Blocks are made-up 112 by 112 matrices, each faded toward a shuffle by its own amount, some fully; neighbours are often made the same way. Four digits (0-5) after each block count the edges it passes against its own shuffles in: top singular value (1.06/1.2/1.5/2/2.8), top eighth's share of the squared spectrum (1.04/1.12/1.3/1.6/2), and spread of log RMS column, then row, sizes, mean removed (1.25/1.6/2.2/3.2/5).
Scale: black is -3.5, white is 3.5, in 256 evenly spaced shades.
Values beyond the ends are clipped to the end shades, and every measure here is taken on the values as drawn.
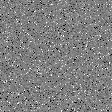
2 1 0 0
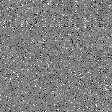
3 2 0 1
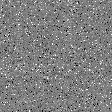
2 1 0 0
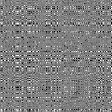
5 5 4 4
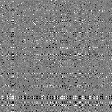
5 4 3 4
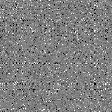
4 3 2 2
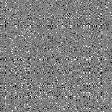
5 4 2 3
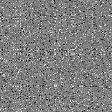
4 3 1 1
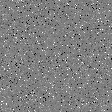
0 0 0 0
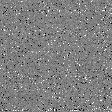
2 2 1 1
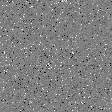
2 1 0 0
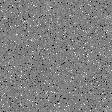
0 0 0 0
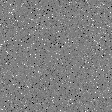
0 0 0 0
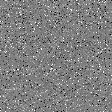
1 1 1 1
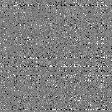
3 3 3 3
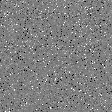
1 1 0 0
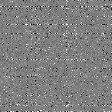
3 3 2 3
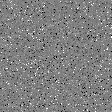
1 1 0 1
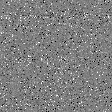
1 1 1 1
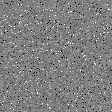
0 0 0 0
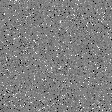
0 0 0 0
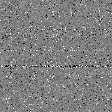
2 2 2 2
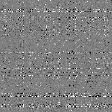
3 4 3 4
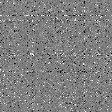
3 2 2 2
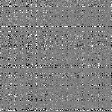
3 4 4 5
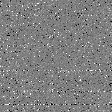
2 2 1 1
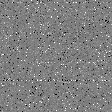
2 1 1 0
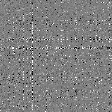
3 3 3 3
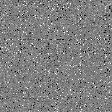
2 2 2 2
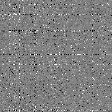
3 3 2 3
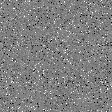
1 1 0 1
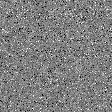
0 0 0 1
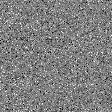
0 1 0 1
